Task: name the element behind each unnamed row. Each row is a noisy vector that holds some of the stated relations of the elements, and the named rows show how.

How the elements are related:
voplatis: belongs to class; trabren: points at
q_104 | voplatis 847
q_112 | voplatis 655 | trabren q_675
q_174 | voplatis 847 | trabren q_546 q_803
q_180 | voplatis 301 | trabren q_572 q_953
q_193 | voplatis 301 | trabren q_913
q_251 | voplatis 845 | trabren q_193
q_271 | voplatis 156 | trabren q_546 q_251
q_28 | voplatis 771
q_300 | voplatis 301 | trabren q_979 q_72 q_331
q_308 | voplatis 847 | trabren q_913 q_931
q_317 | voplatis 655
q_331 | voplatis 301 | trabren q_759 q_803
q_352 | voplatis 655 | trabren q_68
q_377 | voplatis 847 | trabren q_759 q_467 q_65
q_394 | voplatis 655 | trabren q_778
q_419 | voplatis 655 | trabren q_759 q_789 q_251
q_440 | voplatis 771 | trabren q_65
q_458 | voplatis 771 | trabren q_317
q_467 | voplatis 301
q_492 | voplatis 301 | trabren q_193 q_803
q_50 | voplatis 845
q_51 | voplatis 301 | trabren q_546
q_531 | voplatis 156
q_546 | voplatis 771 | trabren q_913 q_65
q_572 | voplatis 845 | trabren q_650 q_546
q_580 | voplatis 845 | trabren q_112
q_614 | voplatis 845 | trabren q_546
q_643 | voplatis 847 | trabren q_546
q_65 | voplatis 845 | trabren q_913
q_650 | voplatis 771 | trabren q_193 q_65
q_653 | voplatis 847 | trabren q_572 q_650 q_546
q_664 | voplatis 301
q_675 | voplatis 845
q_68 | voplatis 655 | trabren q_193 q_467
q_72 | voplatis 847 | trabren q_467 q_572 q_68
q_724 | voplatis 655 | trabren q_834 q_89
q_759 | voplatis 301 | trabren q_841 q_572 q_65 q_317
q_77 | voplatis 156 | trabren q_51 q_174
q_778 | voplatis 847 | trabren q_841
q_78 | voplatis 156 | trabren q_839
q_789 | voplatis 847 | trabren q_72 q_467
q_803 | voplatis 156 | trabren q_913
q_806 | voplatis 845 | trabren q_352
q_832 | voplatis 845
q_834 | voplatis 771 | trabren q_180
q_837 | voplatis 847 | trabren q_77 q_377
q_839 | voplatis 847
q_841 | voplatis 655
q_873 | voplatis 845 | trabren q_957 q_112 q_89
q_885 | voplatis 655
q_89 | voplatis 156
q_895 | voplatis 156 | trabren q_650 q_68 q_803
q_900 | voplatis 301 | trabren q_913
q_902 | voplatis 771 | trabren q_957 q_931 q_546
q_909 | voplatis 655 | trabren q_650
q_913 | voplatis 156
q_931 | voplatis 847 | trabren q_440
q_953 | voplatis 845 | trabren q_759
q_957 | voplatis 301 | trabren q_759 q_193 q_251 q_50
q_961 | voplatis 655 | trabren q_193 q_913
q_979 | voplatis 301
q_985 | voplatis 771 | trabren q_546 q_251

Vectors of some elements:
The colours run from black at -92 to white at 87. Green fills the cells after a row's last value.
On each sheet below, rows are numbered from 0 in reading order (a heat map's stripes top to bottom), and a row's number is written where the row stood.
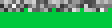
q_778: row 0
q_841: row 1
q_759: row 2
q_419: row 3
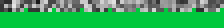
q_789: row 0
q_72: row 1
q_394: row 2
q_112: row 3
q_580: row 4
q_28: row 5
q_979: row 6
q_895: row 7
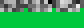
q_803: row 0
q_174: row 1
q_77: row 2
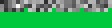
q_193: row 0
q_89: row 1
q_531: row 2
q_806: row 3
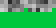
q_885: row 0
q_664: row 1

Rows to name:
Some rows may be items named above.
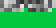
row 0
q_77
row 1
q_68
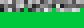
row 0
q_650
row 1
q_759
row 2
q_953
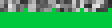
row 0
q_614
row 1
q_885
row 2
q_68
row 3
q_546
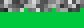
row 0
q_895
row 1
q_909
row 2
q_65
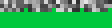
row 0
q_394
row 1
q_653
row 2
q_834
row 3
q_572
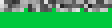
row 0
q_317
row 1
q_653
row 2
q_953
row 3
q_331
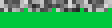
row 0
q_675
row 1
q_803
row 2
q_913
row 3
q_675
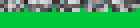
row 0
q_271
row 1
q_440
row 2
q_377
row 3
q_837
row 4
q_572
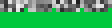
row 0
q_251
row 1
q_724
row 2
q_352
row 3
q_900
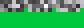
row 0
q_900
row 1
q_961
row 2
q_873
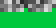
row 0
q_174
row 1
q_492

